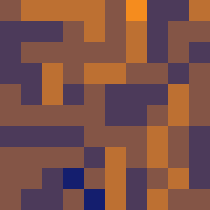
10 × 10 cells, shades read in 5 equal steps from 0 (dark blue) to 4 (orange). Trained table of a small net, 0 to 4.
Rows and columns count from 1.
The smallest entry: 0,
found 2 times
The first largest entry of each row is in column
7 5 7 3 3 9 8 6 6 6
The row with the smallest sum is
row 7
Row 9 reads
2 2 1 0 2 3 1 2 3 1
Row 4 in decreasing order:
3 3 3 2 2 2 2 1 1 1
